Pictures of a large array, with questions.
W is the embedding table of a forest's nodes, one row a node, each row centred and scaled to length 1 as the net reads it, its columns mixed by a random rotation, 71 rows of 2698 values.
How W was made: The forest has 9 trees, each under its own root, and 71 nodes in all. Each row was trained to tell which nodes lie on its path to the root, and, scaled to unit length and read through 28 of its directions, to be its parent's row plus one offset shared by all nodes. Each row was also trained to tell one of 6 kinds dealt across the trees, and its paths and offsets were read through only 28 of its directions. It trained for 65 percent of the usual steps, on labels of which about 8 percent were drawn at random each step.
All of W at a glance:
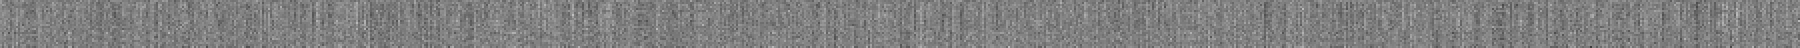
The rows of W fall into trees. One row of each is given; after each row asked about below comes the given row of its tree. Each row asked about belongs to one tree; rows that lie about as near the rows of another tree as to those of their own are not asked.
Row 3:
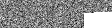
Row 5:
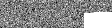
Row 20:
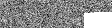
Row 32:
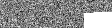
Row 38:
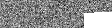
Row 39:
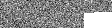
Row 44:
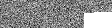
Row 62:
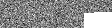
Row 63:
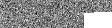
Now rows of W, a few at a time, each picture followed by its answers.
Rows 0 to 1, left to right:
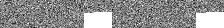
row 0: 32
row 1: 5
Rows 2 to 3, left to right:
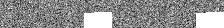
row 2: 62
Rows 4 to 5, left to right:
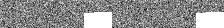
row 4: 63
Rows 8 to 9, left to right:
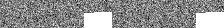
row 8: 38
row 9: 5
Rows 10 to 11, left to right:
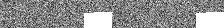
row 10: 63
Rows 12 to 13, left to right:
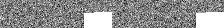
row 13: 63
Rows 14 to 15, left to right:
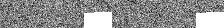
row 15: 20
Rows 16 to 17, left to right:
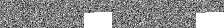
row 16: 39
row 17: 5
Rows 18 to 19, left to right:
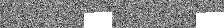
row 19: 3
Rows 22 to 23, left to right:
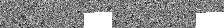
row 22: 3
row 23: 3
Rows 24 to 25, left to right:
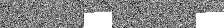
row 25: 44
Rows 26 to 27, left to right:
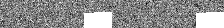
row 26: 3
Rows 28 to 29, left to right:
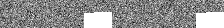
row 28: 44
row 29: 39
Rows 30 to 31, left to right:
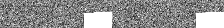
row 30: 3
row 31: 3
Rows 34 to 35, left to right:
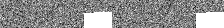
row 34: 3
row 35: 39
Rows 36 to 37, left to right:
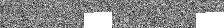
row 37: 32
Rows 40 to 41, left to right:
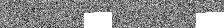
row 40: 5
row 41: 32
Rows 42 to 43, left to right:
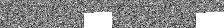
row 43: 3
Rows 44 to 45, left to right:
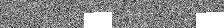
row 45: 20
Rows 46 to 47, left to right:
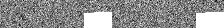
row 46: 3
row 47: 32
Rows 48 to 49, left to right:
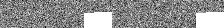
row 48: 62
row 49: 63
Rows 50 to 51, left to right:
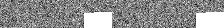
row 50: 20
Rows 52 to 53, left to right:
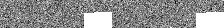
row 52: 39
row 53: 38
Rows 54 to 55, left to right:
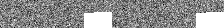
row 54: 44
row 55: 20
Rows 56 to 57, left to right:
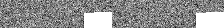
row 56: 20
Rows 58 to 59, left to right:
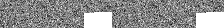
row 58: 20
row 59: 20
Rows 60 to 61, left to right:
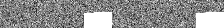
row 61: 32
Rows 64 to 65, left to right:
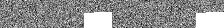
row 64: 38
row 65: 44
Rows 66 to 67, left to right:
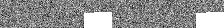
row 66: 20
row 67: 39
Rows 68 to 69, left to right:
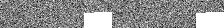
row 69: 5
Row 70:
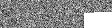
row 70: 20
